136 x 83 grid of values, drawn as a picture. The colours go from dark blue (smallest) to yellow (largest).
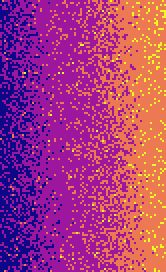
There is an overall slope up to the right. The top right is the ninth with the highest average. There are no regular stripes. Fine speckle covers the field.
